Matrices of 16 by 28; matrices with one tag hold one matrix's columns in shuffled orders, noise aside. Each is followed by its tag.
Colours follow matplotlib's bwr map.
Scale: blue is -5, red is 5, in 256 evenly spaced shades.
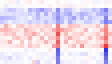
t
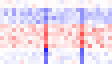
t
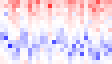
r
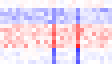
t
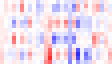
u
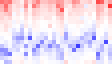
r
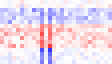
t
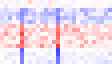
t
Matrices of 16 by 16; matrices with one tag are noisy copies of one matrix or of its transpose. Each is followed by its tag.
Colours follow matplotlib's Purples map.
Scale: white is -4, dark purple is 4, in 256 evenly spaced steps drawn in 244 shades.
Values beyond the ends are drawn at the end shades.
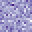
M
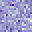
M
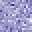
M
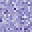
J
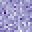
M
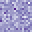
J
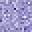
J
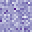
J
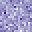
M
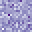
J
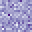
J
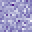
M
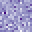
M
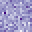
M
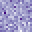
M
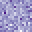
M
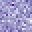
M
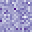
J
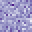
M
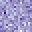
M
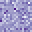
J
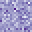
J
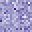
J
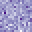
M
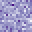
M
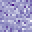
M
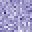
M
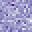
M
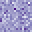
J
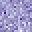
M
